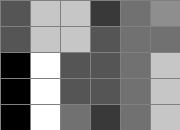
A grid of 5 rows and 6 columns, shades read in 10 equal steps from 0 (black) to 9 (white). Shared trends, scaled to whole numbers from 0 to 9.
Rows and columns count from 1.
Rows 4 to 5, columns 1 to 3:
0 9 3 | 0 9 4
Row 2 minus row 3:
3 -2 4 0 0 -3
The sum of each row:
28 28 26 26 26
